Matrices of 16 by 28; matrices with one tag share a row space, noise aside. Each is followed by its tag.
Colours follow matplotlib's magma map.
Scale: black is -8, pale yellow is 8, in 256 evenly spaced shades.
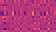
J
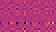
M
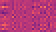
J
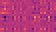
J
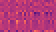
M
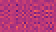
M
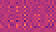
M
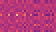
M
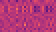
M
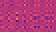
M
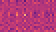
M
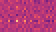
M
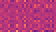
M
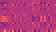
J
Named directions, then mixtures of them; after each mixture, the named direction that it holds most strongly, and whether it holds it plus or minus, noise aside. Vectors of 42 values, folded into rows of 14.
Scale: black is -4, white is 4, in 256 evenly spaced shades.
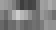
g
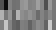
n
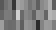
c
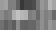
g, plus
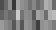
c, plus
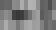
g, minus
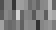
c, plus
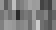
c, minus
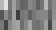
n, minus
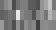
c, plus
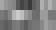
g, plus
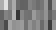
n, minus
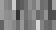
c, minus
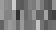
c, minus
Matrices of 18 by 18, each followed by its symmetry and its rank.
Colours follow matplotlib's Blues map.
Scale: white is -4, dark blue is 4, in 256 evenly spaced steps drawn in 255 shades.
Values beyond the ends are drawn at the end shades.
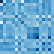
symmetric, rank three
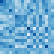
symmetric, rank three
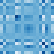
symmetric, rank two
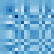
symmetric, rank two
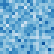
symmetric, full rank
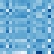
neither, rank two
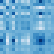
symmetric, rank two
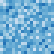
symmetric, full rank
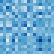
symmetric, rank two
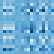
neither, rank two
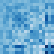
symmetric, rank three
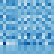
neither, rank two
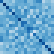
symmetric, full rank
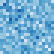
symmetric, full rank
